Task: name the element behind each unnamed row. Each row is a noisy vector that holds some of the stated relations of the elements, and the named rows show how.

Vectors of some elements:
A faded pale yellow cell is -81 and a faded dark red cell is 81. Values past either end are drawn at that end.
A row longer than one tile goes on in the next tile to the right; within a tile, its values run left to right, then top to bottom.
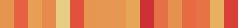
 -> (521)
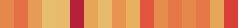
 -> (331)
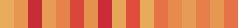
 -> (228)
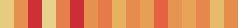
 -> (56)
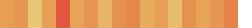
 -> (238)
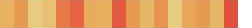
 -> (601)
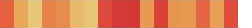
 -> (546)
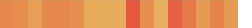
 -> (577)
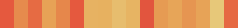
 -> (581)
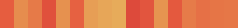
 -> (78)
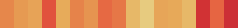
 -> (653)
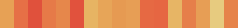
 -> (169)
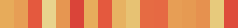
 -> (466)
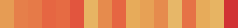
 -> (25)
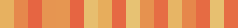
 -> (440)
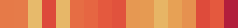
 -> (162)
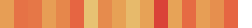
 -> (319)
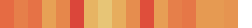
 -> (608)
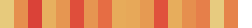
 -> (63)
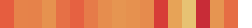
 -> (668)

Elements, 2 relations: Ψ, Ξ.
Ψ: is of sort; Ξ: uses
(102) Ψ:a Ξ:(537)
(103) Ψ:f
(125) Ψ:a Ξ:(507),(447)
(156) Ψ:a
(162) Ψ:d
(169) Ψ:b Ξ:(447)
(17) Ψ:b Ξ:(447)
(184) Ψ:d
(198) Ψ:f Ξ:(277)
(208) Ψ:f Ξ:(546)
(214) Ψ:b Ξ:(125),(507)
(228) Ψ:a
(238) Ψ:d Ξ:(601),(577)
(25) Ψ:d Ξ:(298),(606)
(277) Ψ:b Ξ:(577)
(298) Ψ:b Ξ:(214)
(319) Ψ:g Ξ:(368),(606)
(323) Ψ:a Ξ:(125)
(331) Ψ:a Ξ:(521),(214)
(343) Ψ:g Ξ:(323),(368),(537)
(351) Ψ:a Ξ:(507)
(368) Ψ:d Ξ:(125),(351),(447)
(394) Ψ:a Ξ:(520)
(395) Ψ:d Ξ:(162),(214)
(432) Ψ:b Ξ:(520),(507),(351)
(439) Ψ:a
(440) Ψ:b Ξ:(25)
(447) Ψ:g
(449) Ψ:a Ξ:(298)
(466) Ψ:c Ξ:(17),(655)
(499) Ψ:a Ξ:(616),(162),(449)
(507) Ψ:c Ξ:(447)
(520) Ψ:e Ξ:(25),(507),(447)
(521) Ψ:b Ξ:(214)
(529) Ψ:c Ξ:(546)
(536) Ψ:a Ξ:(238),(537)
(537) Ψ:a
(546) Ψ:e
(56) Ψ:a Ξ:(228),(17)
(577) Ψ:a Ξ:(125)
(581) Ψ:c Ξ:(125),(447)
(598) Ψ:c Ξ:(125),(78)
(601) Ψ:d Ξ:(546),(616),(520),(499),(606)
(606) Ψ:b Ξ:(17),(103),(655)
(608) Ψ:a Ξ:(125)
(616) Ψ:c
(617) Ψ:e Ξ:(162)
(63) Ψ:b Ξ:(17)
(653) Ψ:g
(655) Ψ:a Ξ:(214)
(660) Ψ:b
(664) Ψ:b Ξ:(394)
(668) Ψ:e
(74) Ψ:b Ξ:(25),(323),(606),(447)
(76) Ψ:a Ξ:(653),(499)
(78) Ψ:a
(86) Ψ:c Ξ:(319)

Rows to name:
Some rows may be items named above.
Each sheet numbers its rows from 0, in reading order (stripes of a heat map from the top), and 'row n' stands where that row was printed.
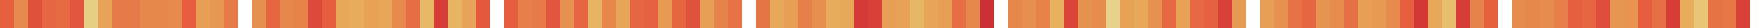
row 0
(351)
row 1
(368)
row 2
(125)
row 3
(616)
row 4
(102)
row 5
(660)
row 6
(184)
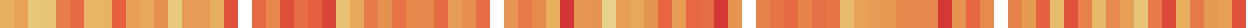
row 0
(601)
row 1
(351)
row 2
(102)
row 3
(323)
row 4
(86)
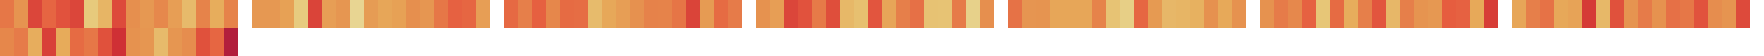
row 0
(394)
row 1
(536)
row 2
(323)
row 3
(664)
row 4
(198)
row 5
(298)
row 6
(655)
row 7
(162)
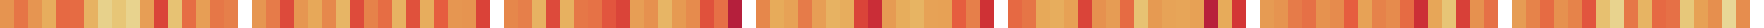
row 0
(343)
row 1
(103)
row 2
(162)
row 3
(616)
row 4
(617)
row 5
(660)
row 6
(432)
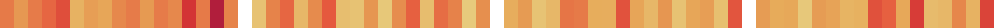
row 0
(537)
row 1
(74)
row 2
(601)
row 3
(208)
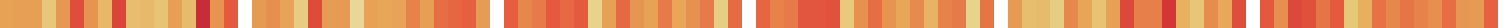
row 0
(76)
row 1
(536)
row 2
(520)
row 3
(520)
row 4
(529)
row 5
(351)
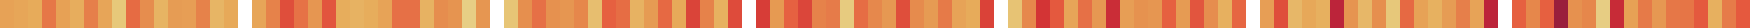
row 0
(277)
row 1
(169)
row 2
(606)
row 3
(507)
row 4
(17)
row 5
(395)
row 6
(447)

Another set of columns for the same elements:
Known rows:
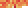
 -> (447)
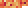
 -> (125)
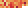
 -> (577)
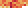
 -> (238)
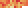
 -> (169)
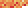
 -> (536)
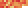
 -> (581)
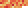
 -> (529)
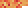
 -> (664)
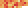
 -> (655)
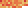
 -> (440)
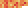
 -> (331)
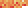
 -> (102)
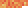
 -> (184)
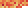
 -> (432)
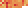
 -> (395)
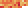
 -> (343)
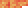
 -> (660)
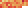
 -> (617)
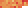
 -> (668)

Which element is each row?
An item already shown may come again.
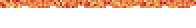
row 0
(17)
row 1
(198)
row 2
(577)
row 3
(125)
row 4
(56)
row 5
(125)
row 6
(198)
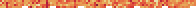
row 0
(395)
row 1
(319)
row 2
(86)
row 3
(601)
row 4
(368)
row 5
(351)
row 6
(616)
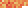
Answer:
(162)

